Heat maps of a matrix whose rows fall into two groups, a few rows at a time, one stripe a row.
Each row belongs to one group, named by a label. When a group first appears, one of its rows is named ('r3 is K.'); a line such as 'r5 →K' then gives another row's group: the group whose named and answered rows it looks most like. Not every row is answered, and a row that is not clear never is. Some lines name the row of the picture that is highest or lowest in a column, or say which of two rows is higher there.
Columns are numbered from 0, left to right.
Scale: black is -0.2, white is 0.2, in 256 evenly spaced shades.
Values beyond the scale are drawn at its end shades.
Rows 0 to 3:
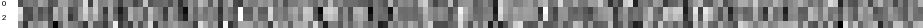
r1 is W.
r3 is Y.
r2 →W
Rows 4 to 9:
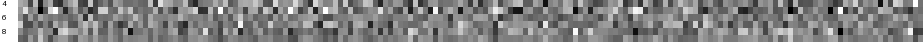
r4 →Y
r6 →Y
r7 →W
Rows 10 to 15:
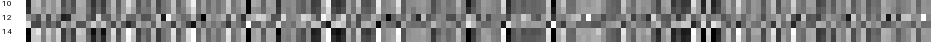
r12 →Y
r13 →W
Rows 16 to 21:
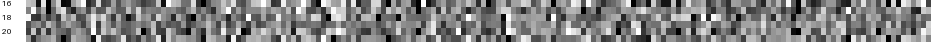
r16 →Y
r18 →W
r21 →Y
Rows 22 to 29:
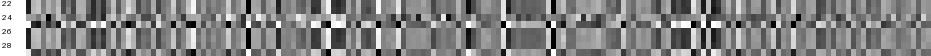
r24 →Y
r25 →W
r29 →W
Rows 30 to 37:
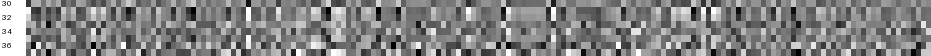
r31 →W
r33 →Y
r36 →Y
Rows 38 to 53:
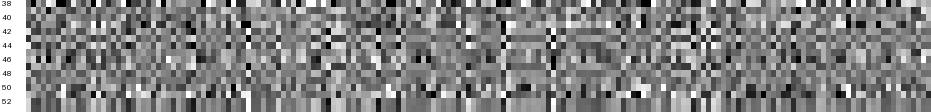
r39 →Y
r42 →W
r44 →W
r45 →Y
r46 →Y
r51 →Y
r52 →W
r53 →W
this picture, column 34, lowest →46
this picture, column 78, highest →38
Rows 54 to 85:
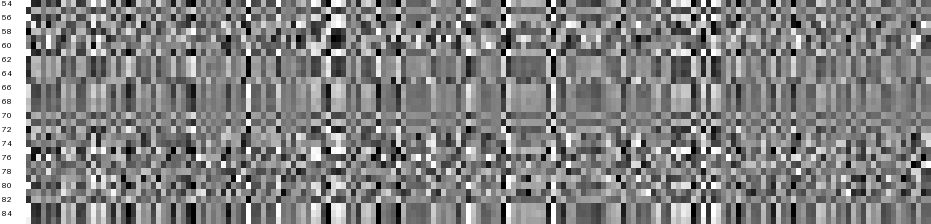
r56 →W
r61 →W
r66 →W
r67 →W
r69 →W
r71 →W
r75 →W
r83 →W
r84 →W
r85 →W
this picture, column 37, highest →59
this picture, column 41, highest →77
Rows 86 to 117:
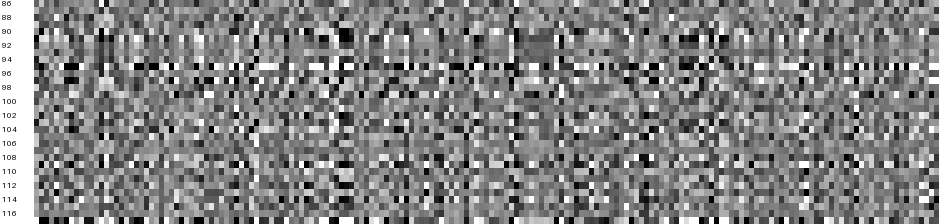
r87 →Y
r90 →Y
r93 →Y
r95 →Y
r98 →W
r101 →Y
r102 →Y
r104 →Y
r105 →Y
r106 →W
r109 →Y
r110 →Y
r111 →W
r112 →Y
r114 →Y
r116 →Y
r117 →W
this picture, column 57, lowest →91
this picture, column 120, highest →108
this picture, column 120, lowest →95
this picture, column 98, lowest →99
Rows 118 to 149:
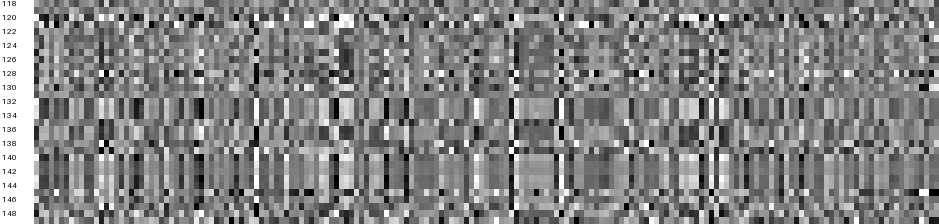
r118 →Y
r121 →Y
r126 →Y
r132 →W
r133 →W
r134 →W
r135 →Y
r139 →Y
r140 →W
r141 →W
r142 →W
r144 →W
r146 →W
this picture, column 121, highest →128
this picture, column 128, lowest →121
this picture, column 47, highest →121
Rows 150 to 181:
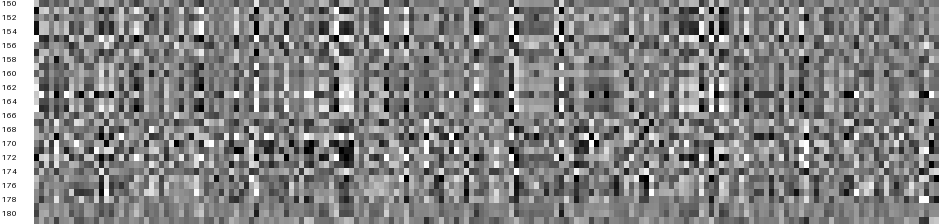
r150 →W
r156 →Y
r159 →W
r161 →W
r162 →W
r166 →Y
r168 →Y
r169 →Y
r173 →Y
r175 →Y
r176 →Y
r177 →Y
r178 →Y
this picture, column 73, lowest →169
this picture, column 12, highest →171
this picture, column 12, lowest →163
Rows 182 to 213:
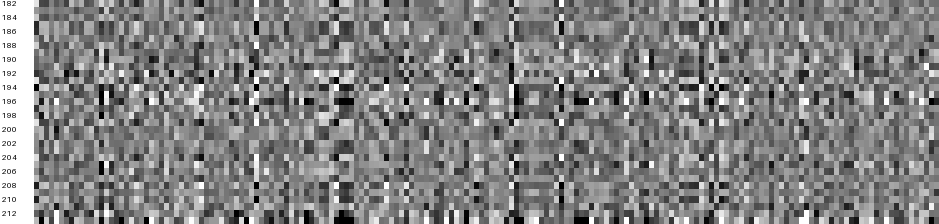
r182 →W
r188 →W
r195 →Y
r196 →Y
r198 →Y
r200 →Y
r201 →Y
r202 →Y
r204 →W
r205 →Y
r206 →Y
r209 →Y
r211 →Y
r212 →Y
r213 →Y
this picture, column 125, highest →192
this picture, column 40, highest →194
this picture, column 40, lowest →212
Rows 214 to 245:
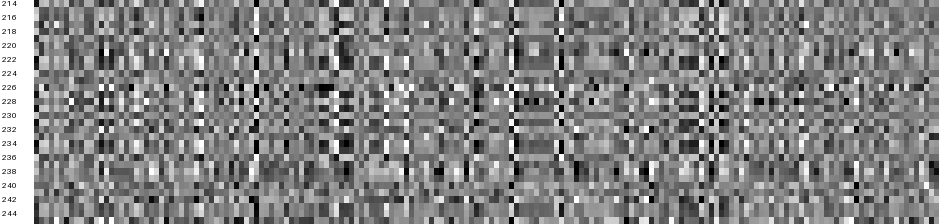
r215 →W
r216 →W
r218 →W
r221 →Y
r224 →W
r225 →Y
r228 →Y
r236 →W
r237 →Y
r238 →Y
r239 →Y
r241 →Y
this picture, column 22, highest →228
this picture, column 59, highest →221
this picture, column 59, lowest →226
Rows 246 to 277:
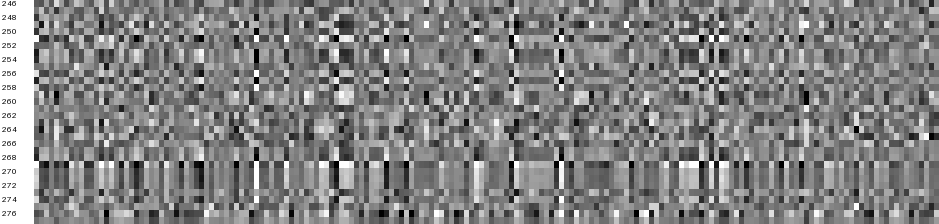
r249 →Y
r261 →Y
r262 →Y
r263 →Y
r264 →Y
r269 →W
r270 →W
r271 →W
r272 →W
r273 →Y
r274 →W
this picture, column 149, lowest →269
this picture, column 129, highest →269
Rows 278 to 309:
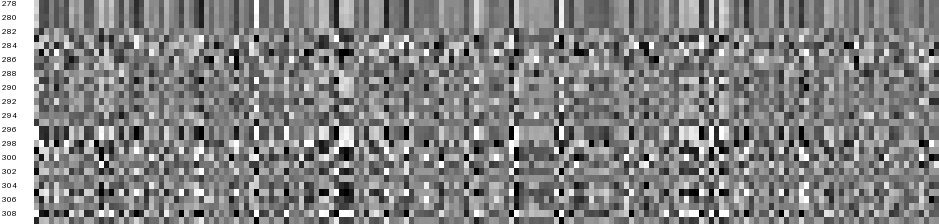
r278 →W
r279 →W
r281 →W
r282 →Y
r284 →Y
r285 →Y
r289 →W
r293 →W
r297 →W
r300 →Y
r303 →W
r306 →Y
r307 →Y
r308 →W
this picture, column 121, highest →301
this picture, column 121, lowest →284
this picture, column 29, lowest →308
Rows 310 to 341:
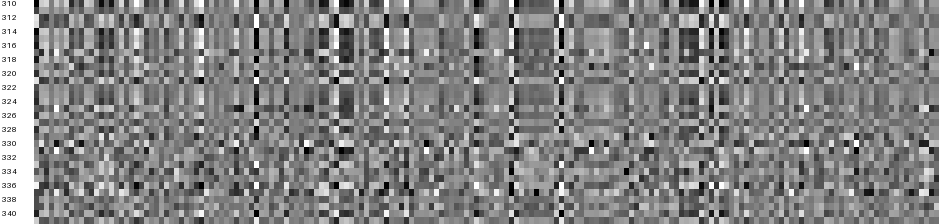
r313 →W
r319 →Y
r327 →W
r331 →Y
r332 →Y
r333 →W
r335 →Y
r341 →W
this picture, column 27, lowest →334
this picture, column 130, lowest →334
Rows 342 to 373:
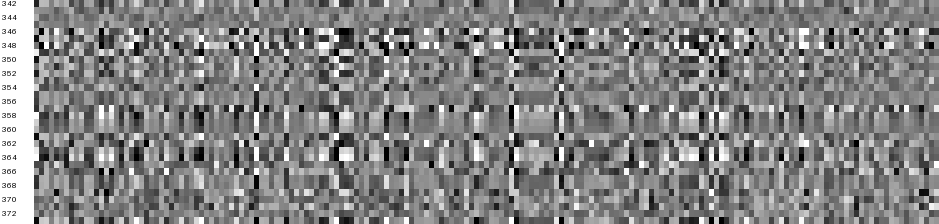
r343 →Y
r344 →W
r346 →Y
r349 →W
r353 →Y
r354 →W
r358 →W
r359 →W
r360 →W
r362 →Y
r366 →Y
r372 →Y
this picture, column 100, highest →362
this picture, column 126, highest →364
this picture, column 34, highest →348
